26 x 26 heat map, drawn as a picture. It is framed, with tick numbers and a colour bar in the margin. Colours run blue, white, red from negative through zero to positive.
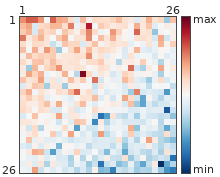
There are no regular stripes. No single row or column stands out from its neighbours. Fine speckle covers the field. Neither half mirrors the other. There is an overall slope up to the top left.
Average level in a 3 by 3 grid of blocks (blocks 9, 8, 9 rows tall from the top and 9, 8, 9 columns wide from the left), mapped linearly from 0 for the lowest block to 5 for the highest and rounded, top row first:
543
431
210
